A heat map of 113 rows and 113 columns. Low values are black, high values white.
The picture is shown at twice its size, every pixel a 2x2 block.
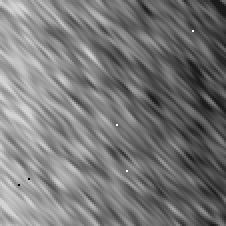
Lone odd cells: 5, 3 higher and 2 lower than their neighbours. Grain: diagonal, down to the right. Odd rows or columns: none. Slope: up to the left.
